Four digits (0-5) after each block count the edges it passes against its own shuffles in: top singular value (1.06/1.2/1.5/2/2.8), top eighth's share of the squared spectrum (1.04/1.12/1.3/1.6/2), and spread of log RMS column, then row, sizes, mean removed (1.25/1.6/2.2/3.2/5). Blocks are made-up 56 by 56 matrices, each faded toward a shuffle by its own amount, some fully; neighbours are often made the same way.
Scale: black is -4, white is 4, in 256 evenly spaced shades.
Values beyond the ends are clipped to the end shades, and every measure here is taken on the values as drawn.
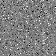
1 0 0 0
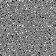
2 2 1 0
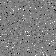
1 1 0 0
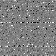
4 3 0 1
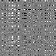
4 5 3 3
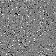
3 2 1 0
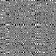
4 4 2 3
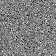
0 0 0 0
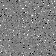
0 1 0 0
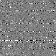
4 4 1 2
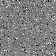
0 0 0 0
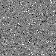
2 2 0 1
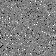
0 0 0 0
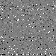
2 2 0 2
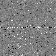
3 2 0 1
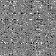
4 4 1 2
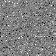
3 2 0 1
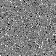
2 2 0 0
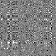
4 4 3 2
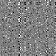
4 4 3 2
